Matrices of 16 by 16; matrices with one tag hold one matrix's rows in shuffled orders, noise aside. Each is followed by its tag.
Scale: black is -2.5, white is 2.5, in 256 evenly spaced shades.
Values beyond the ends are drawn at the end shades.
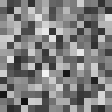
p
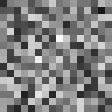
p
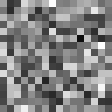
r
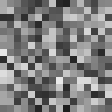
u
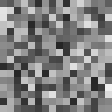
u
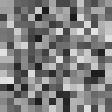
u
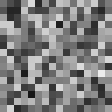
p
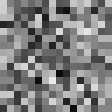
u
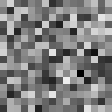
r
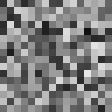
r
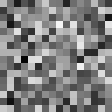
p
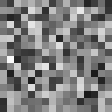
p
